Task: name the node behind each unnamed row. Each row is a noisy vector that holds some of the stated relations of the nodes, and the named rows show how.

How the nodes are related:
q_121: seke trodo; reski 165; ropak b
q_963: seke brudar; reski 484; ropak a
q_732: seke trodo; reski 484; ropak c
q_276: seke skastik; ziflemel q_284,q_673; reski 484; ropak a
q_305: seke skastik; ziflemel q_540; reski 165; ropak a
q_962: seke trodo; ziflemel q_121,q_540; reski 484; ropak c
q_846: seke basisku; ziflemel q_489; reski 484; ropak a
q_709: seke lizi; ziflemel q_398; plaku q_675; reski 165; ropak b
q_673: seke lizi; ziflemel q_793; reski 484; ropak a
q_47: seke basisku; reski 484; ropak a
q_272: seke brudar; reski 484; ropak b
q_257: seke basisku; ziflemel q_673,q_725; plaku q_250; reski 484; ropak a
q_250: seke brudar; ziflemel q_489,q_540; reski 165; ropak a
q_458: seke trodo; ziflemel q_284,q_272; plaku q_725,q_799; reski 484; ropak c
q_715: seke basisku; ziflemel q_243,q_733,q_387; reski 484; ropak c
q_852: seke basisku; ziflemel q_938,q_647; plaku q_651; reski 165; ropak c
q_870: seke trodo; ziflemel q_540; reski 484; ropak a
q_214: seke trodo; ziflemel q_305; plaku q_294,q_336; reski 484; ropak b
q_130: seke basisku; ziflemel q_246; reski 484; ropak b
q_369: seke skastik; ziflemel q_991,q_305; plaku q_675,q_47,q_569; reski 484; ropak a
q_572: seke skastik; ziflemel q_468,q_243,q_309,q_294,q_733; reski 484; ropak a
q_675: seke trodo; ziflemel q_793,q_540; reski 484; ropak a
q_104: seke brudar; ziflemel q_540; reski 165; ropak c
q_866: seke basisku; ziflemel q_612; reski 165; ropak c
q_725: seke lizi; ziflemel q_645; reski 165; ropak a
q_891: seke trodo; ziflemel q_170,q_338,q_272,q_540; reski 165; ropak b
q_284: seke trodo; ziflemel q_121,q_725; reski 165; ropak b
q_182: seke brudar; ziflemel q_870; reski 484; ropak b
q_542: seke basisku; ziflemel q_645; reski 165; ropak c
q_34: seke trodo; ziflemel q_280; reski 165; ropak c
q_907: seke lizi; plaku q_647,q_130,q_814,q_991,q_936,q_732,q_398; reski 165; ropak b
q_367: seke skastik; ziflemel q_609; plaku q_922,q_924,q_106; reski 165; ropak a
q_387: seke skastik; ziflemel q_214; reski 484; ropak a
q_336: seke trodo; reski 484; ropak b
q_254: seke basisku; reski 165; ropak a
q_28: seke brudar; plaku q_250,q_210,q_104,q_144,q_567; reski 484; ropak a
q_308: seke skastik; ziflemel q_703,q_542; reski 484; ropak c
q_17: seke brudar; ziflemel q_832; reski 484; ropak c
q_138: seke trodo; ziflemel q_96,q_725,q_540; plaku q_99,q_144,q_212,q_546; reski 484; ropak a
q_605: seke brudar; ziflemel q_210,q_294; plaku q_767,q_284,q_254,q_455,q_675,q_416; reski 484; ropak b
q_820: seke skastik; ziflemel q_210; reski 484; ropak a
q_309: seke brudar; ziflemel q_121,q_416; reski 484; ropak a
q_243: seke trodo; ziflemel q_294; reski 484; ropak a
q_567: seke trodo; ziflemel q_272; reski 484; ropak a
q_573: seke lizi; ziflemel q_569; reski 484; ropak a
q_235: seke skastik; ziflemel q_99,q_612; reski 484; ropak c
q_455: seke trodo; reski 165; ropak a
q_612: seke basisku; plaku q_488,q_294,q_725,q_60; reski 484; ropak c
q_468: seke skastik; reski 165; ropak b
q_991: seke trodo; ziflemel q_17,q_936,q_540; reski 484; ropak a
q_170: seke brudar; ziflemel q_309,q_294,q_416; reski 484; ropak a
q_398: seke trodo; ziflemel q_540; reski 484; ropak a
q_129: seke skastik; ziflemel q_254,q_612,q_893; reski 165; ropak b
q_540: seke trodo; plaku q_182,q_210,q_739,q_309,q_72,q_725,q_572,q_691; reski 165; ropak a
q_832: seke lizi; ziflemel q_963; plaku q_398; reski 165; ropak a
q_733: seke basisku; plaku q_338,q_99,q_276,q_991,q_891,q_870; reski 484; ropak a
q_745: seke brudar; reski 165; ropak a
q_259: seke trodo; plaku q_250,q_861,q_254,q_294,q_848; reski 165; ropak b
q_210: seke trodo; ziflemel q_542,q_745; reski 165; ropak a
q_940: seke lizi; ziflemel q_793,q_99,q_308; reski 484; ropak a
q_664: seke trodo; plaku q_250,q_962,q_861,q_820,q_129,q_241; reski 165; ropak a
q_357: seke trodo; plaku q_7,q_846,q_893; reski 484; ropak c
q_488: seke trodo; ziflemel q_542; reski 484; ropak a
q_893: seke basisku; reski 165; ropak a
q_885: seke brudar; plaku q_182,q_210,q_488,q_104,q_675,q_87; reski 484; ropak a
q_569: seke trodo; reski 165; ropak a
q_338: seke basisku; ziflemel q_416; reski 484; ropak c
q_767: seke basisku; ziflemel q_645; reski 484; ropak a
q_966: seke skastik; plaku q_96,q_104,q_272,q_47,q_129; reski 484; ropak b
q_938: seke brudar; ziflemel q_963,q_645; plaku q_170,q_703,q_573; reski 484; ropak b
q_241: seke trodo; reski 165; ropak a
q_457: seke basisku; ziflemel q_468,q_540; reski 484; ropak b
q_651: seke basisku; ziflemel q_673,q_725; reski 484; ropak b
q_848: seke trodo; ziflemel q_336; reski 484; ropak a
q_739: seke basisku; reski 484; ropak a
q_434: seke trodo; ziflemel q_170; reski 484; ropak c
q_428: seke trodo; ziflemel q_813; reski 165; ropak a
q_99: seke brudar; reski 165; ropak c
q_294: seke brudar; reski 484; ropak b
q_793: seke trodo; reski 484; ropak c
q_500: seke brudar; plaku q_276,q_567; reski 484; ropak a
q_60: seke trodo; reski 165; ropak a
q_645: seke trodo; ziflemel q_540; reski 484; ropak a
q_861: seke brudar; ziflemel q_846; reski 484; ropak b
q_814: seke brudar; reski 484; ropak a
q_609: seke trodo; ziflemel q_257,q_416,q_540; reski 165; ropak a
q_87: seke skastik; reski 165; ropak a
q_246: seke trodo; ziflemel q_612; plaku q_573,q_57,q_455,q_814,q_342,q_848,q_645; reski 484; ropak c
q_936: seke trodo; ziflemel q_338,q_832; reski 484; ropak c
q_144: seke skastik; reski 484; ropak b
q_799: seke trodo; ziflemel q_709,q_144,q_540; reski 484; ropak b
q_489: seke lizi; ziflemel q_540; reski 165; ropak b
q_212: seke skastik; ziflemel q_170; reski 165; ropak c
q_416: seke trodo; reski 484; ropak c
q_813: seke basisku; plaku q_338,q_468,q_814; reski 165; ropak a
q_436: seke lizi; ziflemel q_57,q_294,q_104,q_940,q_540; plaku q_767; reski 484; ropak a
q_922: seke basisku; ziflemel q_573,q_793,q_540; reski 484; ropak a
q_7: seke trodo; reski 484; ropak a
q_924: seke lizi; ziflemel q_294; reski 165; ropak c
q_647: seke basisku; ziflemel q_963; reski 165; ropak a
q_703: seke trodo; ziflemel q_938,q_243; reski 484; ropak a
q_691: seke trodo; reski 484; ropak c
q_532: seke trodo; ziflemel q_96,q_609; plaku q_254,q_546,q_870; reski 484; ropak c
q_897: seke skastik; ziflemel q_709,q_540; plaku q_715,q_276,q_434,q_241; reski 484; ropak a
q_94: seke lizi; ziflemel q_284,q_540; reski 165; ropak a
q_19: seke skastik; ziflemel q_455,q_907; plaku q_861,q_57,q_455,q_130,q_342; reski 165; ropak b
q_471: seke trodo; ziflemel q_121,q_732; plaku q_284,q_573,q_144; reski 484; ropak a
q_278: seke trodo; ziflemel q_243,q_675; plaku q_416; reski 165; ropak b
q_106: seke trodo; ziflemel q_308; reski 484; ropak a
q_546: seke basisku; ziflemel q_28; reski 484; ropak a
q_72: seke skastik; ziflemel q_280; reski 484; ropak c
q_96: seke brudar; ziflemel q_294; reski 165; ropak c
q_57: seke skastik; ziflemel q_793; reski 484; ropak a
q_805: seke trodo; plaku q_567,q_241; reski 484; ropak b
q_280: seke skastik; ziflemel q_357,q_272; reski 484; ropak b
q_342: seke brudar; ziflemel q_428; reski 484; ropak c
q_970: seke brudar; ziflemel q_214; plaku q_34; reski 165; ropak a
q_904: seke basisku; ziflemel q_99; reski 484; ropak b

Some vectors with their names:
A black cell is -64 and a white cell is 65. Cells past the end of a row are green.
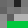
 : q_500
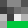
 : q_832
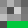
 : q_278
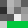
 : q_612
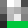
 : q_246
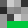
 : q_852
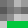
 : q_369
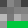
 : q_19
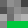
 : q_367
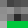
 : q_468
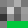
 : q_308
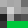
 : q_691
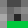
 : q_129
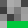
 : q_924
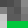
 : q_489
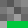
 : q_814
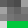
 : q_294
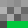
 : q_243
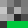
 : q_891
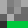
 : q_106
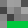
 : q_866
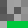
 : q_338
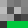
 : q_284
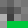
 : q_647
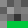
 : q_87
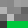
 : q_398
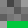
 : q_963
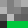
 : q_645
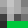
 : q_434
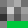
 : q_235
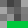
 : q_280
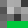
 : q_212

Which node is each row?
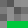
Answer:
q_57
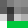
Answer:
q_709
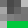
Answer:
q_182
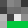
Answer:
q_813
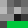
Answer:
q_121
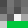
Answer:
q_733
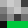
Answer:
q_34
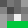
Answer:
q_938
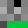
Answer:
q_805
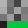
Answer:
q_567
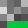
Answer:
q_799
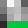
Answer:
q_532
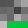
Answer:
q_573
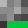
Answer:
q_455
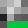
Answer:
q_416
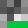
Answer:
q_257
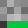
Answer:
q_138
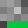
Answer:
q_540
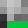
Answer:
q_936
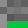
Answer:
q_745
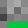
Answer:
q_17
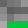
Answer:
q_170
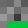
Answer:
q_305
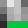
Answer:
q_458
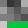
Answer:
q_272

